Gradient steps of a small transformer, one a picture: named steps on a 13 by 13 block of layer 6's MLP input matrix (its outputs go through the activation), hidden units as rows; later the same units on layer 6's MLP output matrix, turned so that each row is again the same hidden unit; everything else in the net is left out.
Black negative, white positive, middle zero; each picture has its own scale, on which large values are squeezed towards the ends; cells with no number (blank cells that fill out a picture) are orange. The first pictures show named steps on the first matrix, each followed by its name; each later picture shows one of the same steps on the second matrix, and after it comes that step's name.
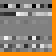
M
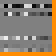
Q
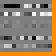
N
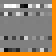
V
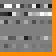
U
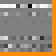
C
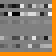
M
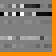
U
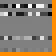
V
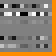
M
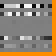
N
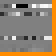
Q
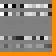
N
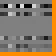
C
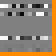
Q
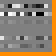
M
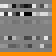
M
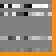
V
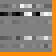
U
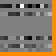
C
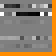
U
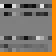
C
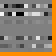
M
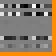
N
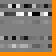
M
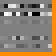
M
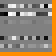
M
